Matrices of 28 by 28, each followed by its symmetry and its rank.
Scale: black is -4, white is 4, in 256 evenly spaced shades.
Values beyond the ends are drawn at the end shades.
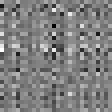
neither, rank three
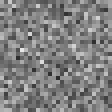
neither, full rank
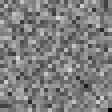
symmetric, full rank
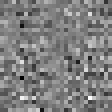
neither, rank five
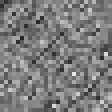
symmetric, full rank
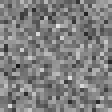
neither, full rank
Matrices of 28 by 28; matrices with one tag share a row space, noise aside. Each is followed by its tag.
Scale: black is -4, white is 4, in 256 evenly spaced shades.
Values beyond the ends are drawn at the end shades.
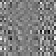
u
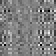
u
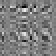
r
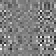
u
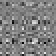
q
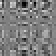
r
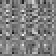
q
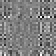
u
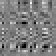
r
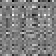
q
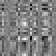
r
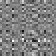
q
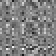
q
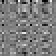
r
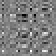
r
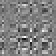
r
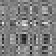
r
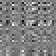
q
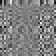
u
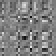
r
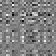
q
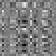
r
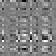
r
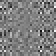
u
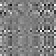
u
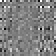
u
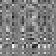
q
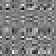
q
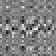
q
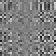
u
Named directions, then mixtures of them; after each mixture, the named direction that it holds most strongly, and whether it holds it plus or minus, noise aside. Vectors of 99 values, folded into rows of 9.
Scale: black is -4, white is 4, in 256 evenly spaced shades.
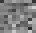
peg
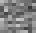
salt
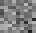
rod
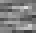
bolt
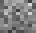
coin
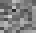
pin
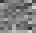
peg, plus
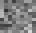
rod, minus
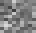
pin, plus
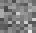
rod, minus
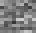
rod, minus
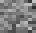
peg, minus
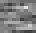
bolt, plus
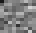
salt, minus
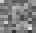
peg, minus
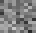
rod, plus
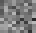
rod, plus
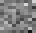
peg, minus
